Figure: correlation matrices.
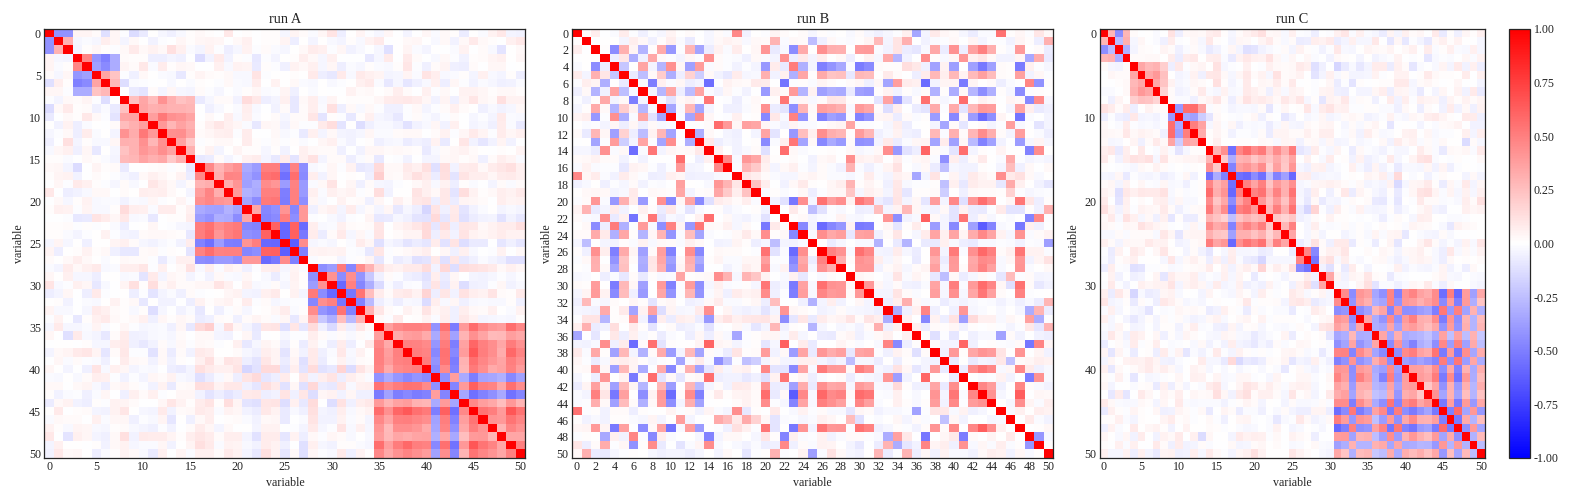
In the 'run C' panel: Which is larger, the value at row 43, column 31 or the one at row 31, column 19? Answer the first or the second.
the first
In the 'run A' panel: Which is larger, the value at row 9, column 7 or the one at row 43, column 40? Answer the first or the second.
the first
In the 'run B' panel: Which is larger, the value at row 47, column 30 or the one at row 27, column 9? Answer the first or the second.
the first
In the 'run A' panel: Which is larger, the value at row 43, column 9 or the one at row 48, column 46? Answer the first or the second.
the second
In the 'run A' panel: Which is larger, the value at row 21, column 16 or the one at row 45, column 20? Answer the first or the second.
the second
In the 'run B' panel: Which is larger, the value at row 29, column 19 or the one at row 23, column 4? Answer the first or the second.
the second
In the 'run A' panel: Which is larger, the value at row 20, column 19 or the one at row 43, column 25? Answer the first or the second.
the first
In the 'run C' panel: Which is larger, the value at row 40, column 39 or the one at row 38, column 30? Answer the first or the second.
the second
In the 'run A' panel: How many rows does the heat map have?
51
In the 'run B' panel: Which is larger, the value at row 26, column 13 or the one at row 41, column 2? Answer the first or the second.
the second
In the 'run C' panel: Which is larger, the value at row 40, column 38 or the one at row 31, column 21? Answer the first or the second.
the first
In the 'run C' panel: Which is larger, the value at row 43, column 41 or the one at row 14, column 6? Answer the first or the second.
the first
